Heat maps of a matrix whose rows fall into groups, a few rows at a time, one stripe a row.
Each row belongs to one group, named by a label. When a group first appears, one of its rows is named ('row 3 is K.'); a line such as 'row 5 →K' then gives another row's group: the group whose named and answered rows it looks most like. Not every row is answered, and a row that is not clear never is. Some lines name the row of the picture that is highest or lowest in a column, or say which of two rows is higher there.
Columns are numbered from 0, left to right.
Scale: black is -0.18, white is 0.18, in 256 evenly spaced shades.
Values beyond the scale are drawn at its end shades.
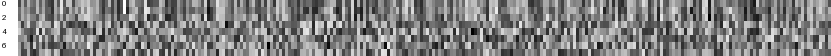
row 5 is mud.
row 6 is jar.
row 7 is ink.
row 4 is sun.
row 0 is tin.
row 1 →tin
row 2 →tin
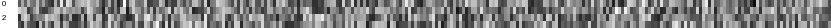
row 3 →ink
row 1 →mud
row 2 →ink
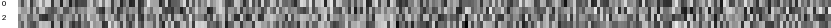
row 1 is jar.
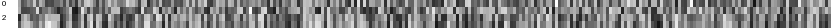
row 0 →jar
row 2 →ink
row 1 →sun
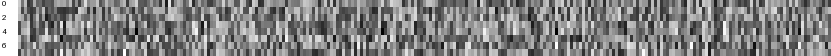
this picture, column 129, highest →7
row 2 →sun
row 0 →mud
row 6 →jar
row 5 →ink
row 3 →tin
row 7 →tin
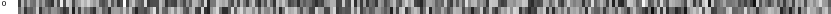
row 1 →sun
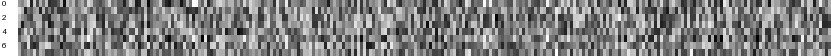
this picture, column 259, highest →3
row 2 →mud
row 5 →tin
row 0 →jar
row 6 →ink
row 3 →mud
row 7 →jar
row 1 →sun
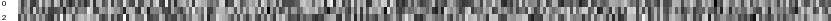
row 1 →jar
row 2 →tin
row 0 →ink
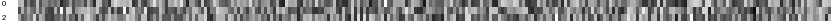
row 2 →jar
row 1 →tin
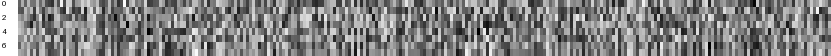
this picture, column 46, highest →3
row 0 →tin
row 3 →mud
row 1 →ink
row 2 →mud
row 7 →jar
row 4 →jar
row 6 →tin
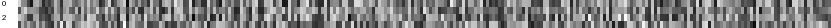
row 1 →mud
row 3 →tin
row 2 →mud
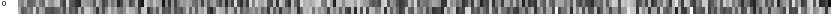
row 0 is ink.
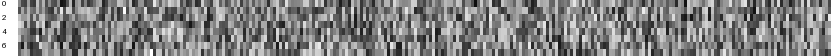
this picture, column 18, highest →2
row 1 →tin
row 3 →sun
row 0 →sun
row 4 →sun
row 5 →sun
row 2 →jar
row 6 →ink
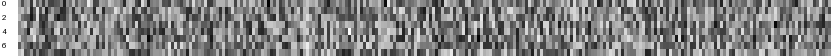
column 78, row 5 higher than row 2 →No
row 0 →jar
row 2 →sun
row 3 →mud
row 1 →sun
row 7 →sun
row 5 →jar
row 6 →mud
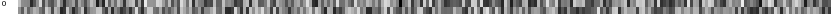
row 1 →ink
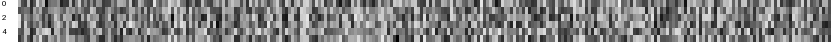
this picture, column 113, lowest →4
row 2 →mud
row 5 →mud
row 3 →mud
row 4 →ink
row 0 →sun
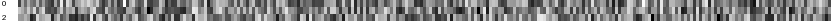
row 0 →tin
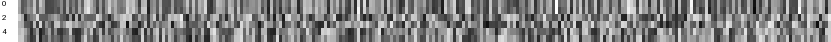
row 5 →sun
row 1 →jar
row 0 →jar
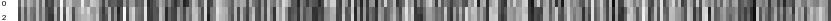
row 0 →tin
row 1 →tin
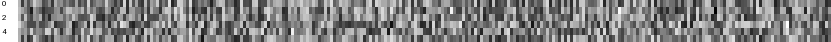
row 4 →ink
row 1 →mud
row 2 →mud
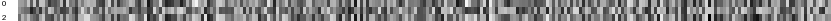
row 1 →sun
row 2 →tin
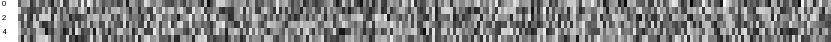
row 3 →mud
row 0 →tin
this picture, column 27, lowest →3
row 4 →sun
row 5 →ink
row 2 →ink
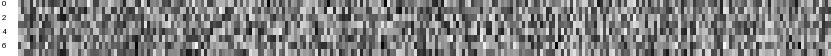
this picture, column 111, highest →2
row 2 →sun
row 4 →mud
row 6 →tin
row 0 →jar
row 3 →mud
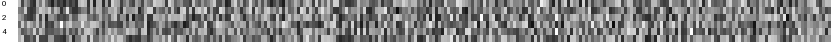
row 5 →sun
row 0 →sun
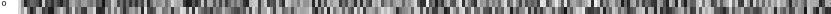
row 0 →sun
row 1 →mud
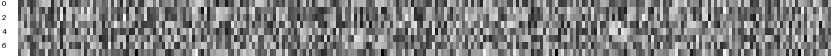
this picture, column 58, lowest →5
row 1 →tin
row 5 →mud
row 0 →ink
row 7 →tin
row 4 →ink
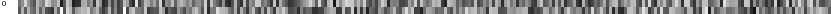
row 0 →ink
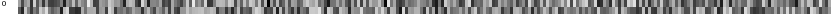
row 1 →ink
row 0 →jar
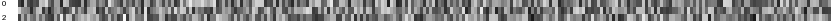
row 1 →mud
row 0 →ink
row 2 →tin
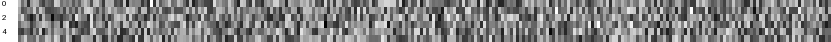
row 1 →jar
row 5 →ink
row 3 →ink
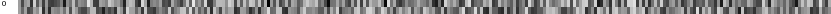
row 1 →mud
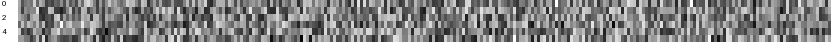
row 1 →sun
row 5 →sun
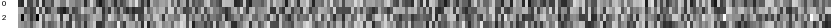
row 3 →mud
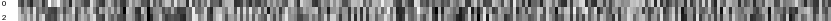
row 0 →mud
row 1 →jar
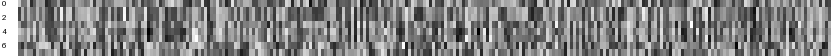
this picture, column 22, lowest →7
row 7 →ink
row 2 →tin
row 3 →jar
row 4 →jar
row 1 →tin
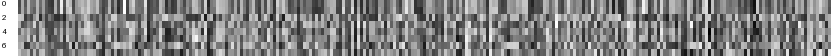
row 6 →sun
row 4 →tin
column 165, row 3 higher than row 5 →No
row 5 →jar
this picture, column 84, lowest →2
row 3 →jar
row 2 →sun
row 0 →tin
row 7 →jar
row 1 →tin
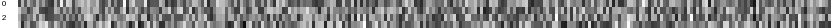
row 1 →mud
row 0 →tin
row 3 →ink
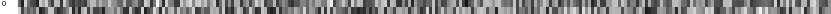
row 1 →sun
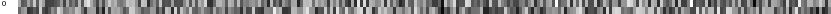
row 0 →jar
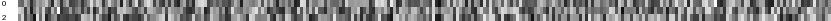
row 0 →ink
